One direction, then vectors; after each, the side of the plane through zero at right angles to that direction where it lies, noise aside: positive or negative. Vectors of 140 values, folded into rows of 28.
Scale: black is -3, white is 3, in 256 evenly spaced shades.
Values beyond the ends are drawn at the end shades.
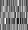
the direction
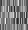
positive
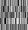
negative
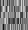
positive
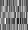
positive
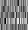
negative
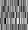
negative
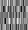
negative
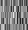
positive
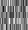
negative
